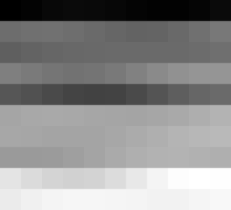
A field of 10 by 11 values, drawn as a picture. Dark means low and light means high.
Slope: up to the bottom. Grain: streaks across. Ninth with the highest average: bottom right.
